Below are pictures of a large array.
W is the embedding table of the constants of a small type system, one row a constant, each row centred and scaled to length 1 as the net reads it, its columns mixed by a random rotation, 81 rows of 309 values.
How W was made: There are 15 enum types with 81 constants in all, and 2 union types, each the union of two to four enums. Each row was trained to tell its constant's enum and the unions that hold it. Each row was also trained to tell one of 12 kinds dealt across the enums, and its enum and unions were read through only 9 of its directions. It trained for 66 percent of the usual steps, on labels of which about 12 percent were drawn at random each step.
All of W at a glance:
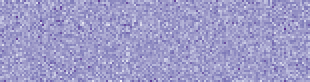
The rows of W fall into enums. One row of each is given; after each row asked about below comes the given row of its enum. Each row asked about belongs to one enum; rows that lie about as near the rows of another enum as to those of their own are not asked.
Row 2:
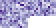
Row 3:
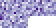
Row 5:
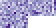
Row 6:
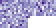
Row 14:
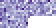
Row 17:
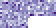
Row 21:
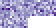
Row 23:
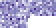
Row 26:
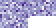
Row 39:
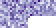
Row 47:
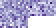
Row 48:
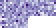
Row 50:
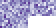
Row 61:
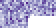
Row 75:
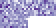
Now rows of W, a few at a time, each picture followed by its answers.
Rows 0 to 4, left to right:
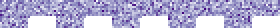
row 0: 14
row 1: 5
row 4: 47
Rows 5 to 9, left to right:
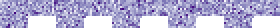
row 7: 21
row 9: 3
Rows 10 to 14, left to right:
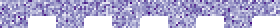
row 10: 47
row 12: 39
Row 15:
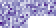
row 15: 3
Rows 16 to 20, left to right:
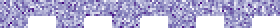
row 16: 5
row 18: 5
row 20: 5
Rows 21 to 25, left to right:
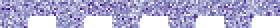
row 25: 3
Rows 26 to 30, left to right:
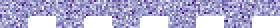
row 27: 39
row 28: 21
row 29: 26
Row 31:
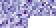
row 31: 6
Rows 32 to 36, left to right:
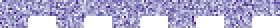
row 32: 3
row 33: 3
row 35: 47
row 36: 26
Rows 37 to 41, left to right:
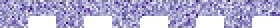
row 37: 2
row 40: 6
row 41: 26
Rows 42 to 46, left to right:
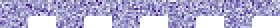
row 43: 6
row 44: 47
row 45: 23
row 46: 6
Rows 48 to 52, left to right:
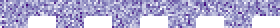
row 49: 47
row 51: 6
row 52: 39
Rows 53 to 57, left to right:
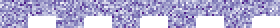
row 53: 26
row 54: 61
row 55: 26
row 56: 47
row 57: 14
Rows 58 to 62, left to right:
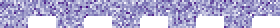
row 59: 39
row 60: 39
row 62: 6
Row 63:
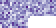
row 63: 3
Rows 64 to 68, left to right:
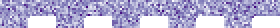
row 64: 21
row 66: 5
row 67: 5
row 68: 39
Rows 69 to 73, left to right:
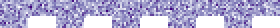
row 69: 2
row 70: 5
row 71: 61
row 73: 26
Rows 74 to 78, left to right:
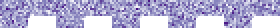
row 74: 14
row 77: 23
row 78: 3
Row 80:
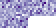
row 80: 6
